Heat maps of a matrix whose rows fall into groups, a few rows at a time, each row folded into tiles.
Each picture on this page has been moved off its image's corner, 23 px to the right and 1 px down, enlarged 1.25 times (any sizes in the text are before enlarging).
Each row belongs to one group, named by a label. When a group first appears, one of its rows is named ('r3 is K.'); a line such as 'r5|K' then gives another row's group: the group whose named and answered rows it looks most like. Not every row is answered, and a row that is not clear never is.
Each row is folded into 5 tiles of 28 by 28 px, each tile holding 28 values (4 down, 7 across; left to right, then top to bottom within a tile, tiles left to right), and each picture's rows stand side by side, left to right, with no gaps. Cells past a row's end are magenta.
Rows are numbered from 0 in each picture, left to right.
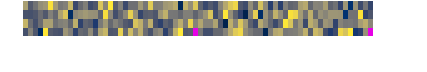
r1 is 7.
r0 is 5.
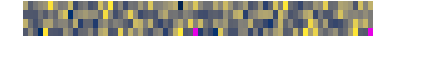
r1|5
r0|5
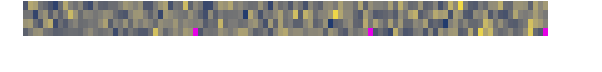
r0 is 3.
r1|5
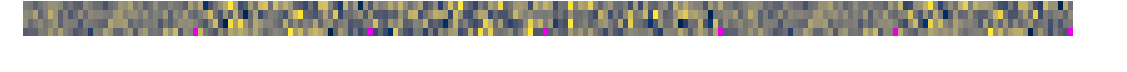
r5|7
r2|5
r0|7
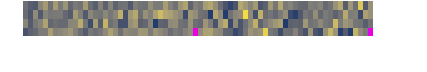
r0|5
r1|3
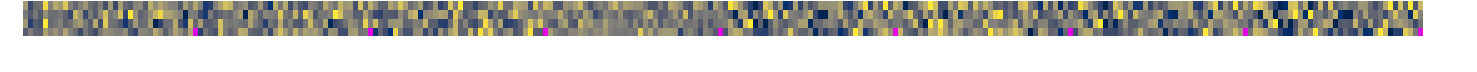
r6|3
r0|5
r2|5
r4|3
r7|3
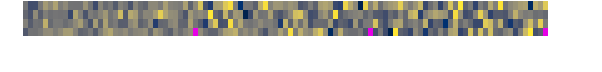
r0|5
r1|7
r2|5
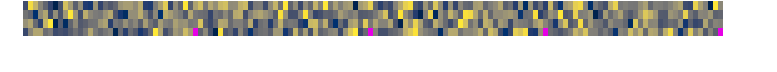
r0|3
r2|7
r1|5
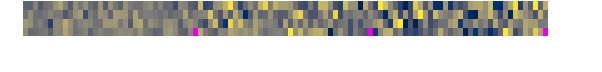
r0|7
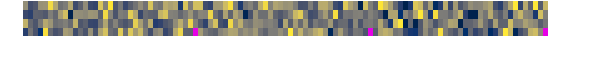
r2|3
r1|7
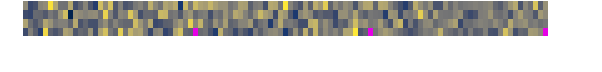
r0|5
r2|3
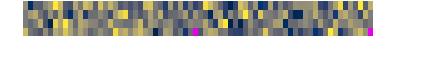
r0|7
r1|3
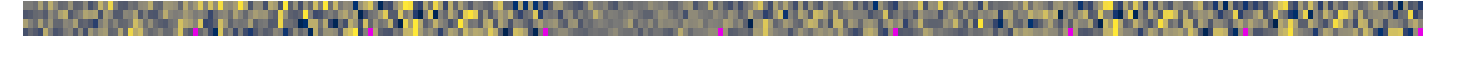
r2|7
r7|7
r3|3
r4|7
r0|5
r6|7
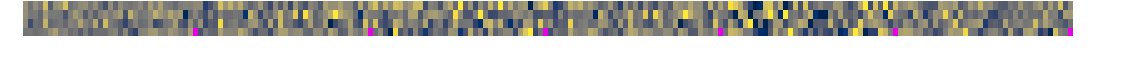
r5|3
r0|5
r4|3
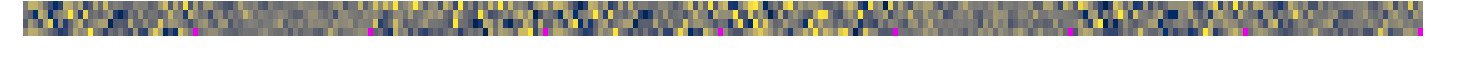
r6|3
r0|3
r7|3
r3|3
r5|7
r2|5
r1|3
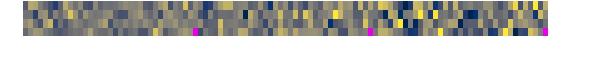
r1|5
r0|3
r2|3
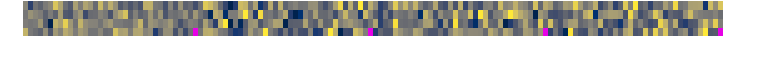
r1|3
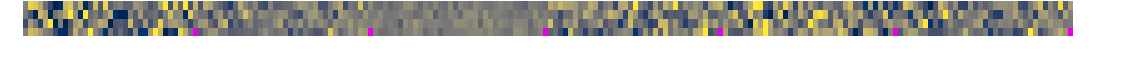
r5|3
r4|7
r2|7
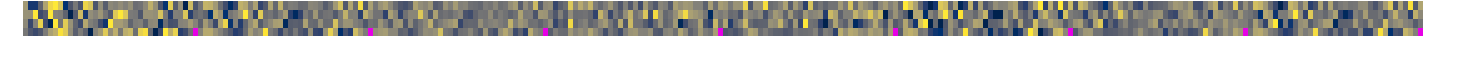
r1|3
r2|3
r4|5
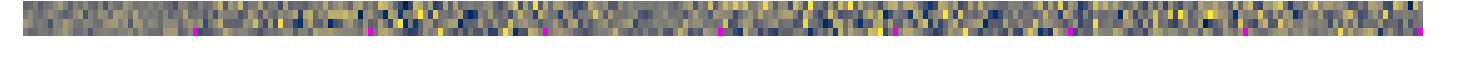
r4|5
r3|3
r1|5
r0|7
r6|5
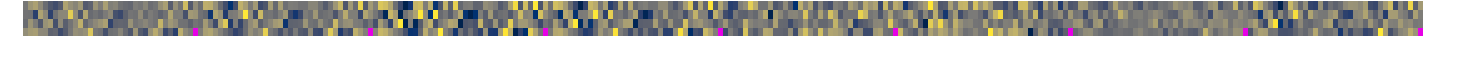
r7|3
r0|3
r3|3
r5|7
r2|3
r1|3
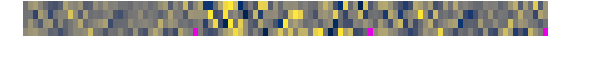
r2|3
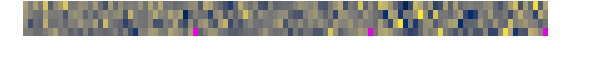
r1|3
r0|5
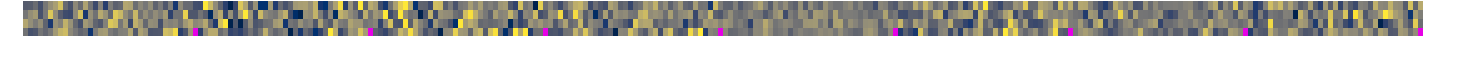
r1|3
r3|7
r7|5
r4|7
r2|7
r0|7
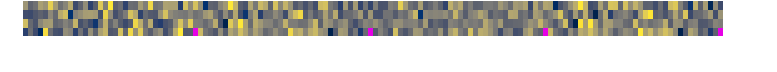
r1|7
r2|5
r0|5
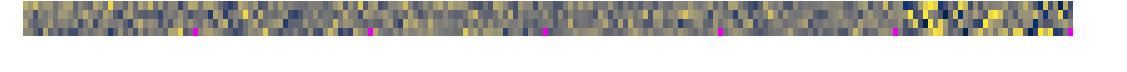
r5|7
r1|3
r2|7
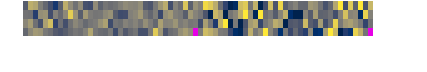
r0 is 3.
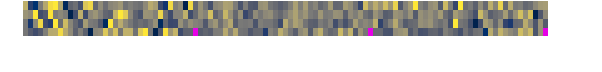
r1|7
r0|7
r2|5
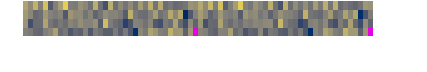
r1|5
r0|5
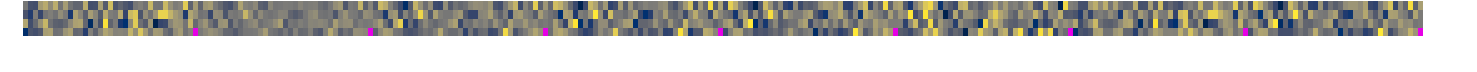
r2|3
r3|3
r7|3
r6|5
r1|3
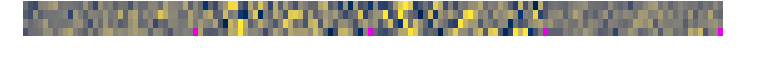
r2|7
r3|7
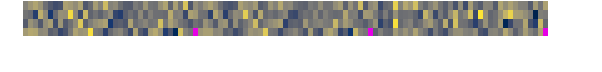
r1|3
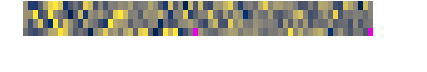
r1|7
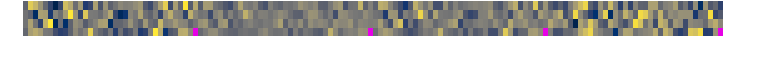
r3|7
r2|3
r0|3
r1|3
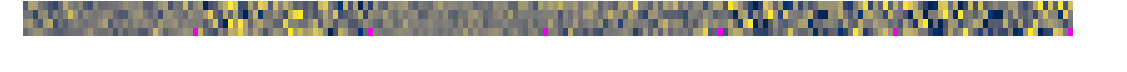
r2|7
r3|5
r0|3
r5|3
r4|3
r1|7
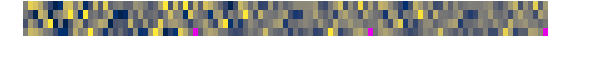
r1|3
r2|3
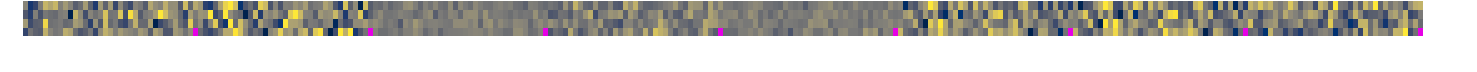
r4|7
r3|5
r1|7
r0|5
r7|5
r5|7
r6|7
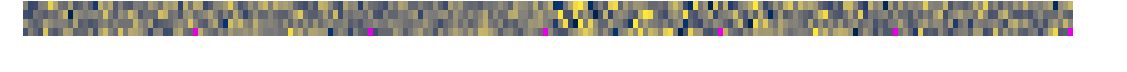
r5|5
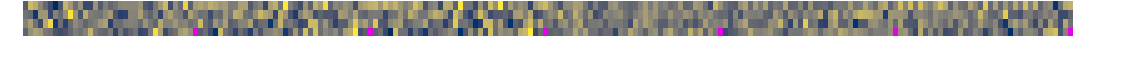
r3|7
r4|5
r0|3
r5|5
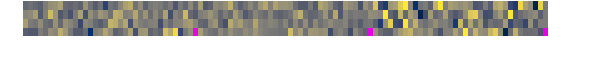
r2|7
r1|7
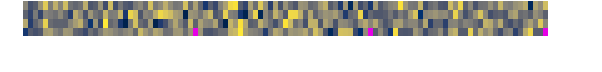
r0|5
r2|5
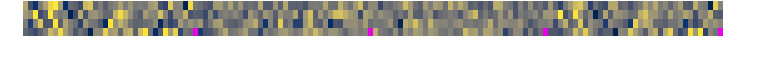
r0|7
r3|7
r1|5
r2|7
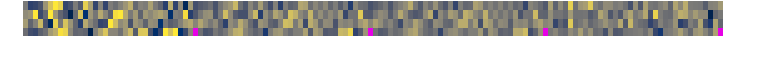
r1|7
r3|5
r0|7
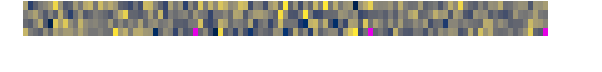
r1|5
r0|7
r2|5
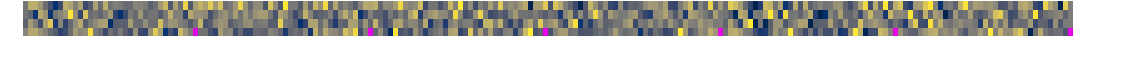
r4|3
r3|3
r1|5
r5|7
